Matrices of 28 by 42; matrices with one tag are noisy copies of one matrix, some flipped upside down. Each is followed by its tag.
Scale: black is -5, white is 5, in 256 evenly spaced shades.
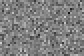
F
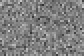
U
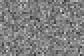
F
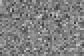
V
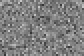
U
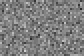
F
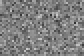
V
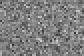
V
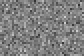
F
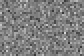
F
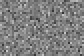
F
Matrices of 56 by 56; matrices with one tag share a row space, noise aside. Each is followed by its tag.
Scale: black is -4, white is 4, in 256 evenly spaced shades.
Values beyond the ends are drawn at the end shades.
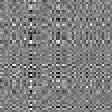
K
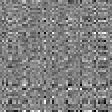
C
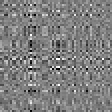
K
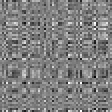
C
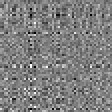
K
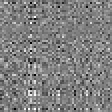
K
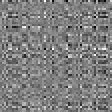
C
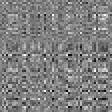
C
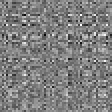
C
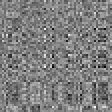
C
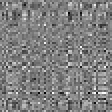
C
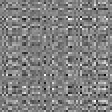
C
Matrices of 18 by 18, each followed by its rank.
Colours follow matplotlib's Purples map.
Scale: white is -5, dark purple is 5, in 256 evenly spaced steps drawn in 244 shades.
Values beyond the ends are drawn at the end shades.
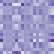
two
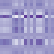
one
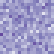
full rank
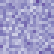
full rank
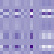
one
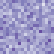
full rank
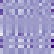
two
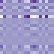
one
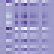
one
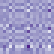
two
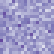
full rank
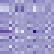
two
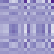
one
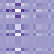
one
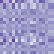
two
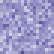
full rank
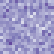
full rank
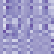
two
